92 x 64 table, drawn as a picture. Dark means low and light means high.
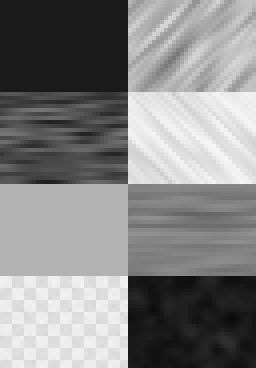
It is made of 4 by 2 panels. Panel 1,1: very low, flat. Panel 1,2: high, slanting up to the right. Panel 2,1: low, streaked across. Panel 2,2: very high, slanting down to the right, faint in contrast. Panel 3,1: high, flat. Panel 3,2: middling, streaked across, faint in contrast. Panel 4,1: very high, checkered, faint in contrast. Panel 4,2: very low, blotchy, faint in contrast.
